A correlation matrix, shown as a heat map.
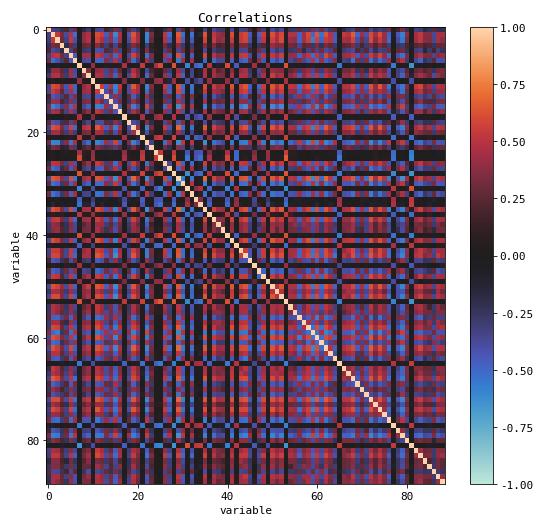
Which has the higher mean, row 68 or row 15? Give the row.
68
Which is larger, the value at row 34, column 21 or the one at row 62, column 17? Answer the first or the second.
the second
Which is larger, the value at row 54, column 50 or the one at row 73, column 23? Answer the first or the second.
the first
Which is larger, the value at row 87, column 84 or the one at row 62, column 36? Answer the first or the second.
the first
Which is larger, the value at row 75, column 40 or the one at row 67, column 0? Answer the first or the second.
the first
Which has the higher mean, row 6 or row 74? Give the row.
74
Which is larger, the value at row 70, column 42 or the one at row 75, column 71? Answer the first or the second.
the first
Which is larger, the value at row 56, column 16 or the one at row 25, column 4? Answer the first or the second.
the second
